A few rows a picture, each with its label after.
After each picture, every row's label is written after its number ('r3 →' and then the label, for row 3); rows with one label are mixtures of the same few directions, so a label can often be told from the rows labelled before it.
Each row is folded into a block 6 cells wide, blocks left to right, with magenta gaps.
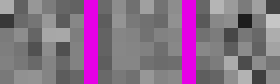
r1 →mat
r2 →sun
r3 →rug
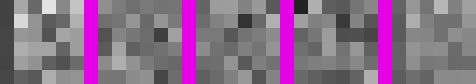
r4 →sun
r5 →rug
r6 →rug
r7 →mat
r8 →sun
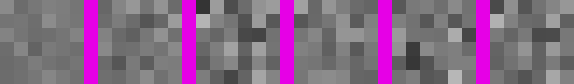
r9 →mat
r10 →rug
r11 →mat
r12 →mat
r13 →rug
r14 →mat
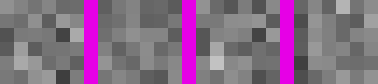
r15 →rug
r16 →mat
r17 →rug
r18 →sun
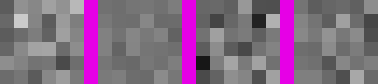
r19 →sun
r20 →rug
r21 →sun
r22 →rug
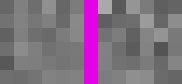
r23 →sun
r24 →mat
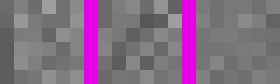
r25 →sun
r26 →rug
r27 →rug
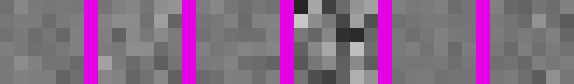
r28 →rug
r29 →sun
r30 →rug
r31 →mat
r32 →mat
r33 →rug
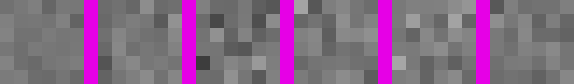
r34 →sun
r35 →sun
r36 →sun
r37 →mat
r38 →sun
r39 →mat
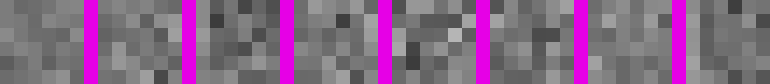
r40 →mat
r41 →rug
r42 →sun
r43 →rug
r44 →rug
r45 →mat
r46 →sun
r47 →sun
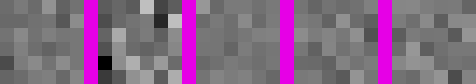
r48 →sun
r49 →sun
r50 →mat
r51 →rug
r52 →rug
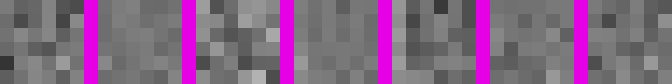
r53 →sun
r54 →mat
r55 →mat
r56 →sun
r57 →sun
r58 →rug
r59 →sun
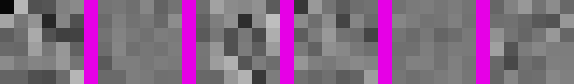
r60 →mat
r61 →sun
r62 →rug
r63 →mat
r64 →mat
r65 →rug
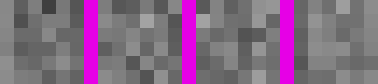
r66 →sun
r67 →rug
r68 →mat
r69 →sun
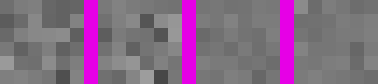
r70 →mat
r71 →rug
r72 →rug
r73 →mat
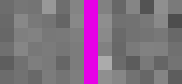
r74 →sun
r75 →sun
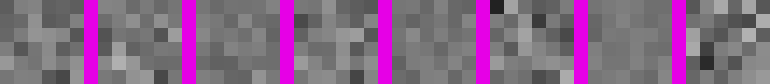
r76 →mat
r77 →rug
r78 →rug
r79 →mat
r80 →sun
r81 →mat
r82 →mat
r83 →rug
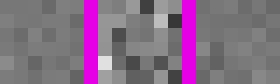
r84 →sun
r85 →sun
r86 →rug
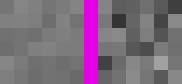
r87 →sun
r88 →sun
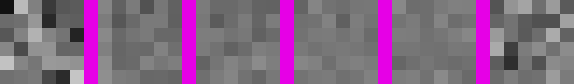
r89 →mat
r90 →sun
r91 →sun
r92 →mat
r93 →mat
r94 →rug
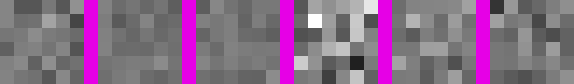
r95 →rug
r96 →sun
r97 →mat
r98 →sun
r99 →sun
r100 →mat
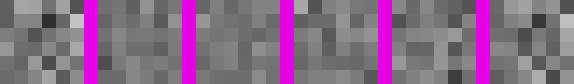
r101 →rug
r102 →sun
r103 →mat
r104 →mat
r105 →mat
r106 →rug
